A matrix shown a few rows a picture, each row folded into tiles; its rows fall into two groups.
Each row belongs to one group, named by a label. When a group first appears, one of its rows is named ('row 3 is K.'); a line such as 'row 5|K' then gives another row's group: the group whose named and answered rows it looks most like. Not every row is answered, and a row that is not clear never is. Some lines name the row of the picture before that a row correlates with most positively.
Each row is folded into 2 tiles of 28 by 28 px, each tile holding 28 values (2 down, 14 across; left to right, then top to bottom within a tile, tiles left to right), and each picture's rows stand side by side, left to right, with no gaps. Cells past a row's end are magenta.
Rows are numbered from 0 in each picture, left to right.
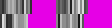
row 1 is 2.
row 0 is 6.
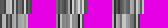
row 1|2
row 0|6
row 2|2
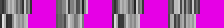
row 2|6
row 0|6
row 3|6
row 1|6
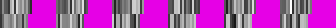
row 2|2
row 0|2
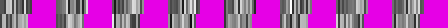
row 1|6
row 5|6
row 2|2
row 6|2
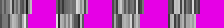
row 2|6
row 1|2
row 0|6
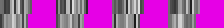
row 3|2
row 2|2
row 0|2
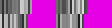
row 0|2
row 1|2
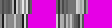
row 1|2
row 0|2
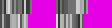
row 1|2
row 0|6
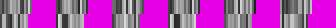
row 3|6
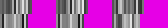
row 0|2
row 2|6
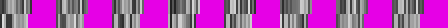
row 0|6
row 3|2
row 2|6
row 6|2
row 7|6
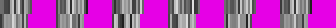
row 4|2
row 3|6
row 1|2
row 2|6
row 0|2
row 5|2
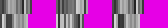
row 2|6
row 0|6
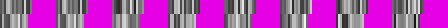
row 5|6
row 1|6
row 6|6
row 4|2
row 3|6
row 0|6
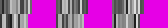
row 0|6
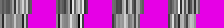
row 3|6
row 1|2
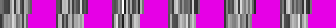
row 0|2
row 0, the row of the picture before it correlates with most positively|2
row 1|6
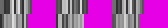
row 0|2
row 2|2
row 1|6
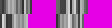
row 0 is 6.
